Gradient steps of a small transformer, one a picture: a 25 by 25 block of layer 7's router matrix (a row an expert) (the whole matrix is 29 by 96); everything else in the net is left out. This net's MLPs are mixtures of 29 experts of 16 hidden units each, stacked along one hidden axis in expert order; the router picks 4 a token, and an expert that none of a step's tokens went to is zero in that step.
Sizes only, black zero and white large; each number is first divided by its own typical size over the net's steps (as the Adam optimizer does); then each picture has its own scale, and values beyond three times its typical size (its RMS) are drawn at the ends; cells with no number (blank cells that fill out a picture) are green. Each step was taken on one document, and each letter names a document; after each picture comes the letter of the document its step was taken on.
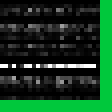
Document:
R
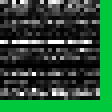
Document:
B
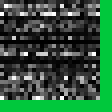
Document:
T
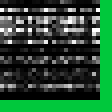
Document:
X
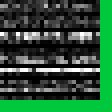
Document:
X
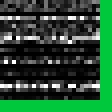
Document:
X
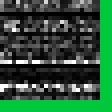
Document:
X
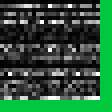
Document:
T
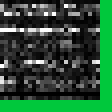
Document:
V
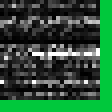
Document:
T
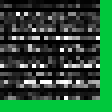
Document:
T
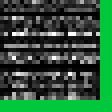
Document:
B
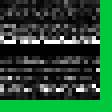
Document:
X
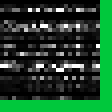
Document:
R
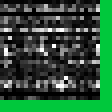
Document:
V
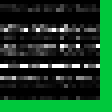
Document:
R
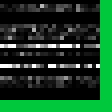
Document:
R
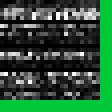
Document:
T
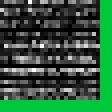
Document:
B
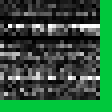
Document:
T
